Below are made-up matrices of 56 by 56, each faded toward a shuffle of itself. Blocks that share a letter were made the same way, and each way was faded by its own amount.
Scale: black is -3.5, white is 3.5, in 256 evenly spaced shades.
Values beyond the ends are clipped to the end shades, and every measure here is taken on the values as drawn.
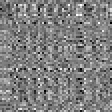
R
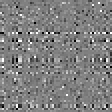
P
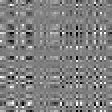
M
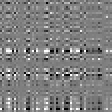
M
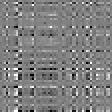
M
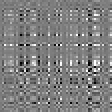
M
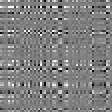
M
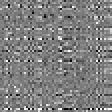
P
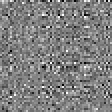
R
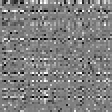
P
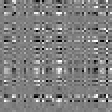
M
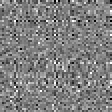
R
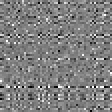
P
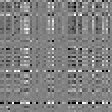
M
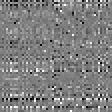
P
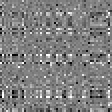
P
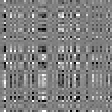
M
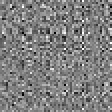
R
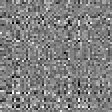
R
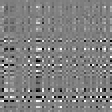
M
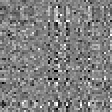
R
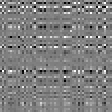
M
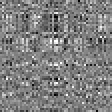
R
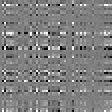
M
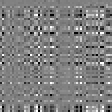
M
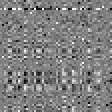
P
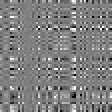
M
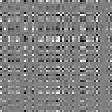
M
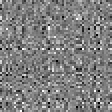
R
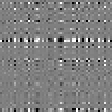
M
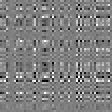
M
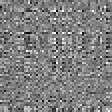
R
